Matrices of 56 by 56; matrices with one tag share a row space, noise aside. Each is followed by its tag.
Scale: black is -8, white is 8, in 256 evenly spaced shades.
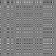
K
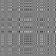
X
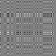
K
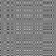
K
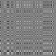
K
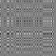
K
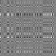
K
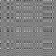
K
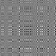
X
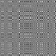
X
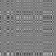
K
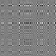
X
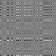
K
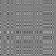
K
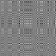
X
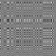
K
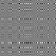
X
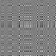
X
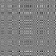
X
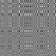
X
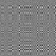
X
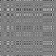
K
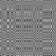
K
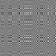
X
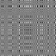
X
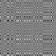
K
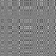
X
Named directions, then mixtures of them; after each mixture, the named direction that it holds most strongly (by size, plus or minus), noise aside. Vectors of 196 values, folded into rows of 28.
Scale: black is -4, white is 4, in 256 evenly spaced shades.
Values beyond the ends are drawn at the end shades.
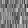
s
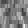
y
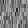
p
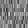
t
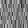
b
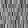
b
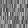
t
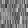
s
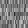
t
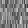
s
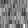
y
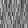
b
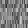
s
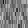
p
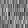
t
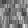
y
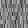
b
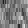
y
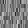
p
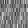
p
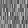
t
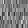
t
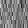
b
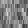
y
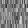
s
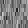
p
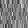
b
